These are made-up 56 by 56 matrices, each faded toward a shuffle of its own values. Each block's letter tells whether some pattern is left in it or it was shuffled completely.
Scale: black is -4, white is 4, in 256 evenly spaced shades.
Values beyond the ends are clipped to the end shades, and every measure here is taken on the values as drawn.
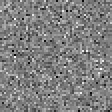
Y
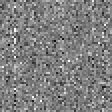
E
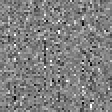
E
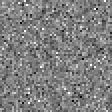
Y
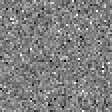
Y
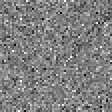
Y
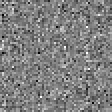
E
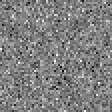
Y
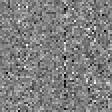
E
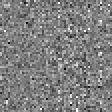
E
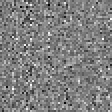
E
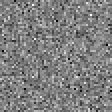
Y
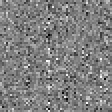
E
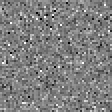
Y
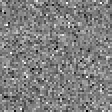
Y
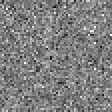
Y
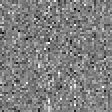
E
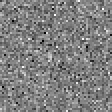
Y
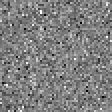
Y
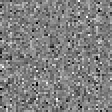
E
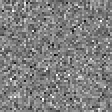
Y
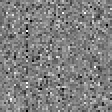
E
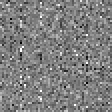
E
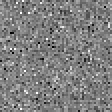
Y
